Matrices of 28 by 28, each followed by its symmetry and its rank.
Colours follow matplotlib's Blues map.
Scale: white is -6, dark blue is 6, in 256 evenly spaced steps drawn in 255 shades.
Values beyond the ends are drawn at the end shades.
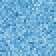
neither, full rank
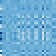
neither, rank two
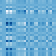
neither, rank one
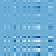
neither, rank one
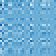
neither, rank two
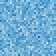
neither, full rank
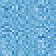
neither, rank five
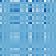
neither, rank one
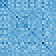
symmetric, rank five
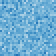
neither, full rank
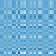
neither, rank one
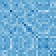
symmetric, rank five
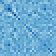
symmetric, rank five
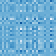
neither, rank two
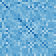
symmetric, rank five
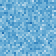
neither, full rank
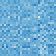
neither, rank five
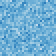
neither, full rank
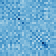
symmetric, rank five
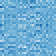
neither, rank five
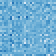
neither, rank five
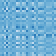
neither, rank two
